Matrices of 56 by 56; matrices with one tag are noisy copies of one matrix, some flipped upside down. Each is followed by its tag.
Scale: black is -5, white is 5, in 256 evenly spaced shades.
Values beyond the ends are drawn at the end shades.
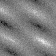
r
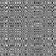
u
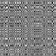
u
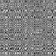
u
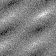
r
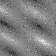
r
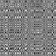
u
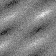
r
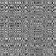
u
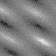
r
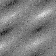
r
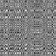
u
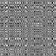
u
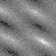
r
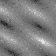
r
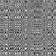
u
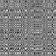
u
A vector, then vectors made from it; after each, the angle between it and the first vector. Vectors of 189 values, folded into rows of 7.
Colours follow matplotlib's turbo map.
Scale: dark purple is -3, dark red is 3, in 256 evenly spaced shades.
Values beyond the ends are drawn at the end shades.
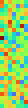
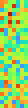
partly aligned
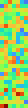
orthogonal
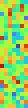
partly aligned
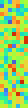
partly opposed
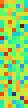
nearly parallel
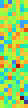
partly opposed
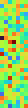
partly opposed
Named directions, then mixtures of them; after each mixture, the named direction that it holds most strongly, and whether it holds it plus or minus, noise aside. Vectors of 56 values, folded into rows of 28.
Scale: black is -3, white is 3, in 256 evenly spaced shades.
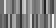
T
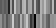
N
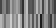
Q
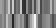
N, minus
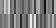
N, minus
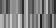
Q, plus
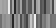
N, minus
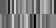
N, plus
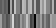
N, plus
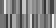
T, plus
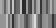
N, minus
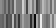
N, plus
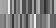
N, minus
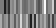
T, minus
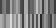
Q, plus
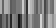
Q, minus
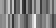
N, minus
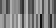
Q, plus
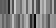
N, plus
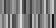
T, minus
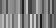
Q, plus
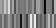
N, minus
